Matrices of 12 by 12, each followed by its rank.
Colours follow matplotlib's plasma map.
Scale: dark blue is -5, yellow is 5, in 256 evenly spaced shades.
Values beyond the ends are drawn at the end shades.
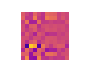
two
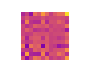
two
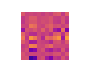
two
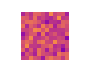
full rank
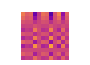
one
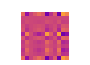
one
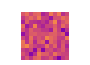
full rank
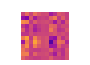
two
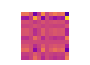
one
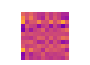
two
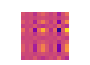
one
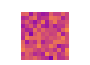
full rank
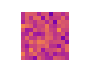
full rank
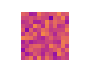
full rank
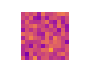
full rank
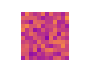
full rank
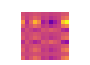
one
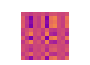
one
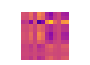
one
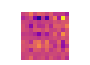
two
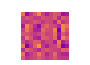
two
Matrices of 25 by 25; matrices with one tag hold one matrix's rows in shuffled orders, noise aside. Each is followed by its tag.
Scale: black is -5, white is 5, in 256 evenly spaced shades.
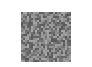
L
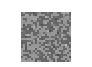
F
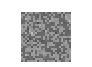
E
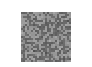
E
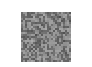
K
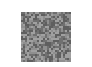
E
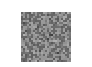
L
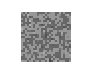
E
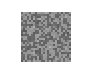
K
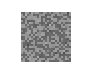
E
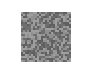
F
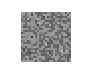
F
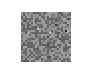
K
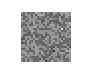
E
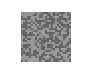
F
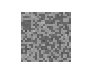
F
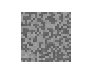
F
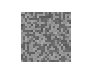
E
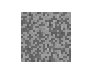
L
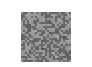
E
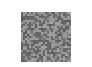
K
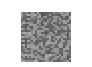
F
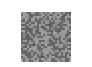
L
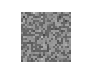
K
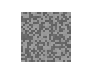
L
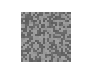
L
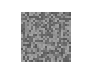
E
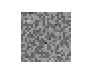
K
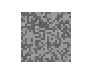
K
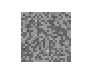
L
